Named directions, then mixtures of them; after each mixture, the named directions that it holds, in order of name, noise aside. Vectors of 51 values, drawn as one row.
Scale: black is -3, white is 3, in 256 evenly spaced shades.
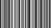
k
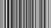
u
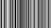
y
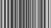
u, y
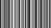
k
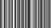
k, y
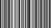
k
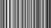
u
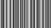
k, u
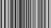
u, y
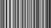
u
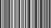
k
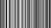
k, u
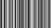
k, y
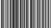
k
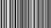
u, y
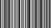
k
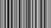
k, u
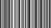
k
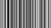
u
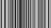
u, y
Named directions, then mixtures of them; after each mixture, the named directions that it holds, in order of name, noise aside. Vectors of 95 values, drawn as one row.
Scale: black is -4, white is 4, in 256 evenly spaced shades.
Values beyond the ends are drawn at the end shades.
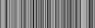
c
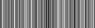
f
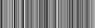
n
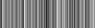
f, n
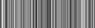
c, f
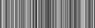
c, f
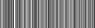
f, n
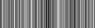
f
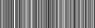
f, n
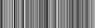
n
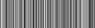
c, n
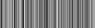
n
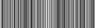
f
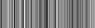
n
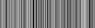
c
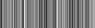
f, n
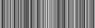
f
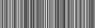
c, f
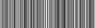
c, f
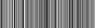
n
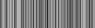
c, n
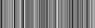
n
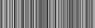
c, n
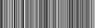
n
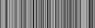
c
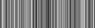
c, f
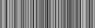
c, n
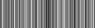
f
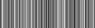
f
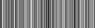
f
